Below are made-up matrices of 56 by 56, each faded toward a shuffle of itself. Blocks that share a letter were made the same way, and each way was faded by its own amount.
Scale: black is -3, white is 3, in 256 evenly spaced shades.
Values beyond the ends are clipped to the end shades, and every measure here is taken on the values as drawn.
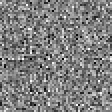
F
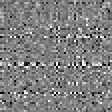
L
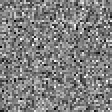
F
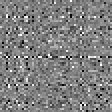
L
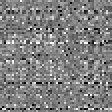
L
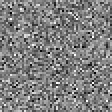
F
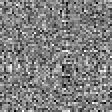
F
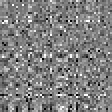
L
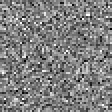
F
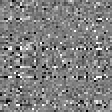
L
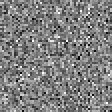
F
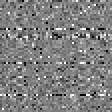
L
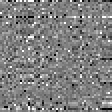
L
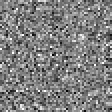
F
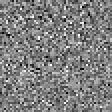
F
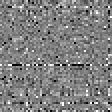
L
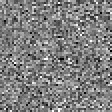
F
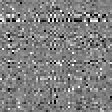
L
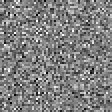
F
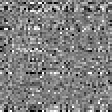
L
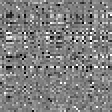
L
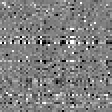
L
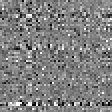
L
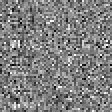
F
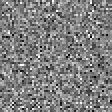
F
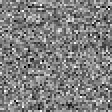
F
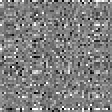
L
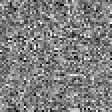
F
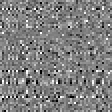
L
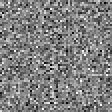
F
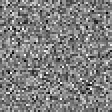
F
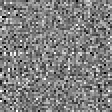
F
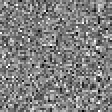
F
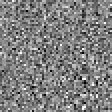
F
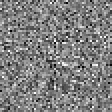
F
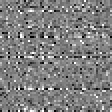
L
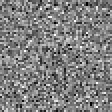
F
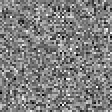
F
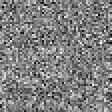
F
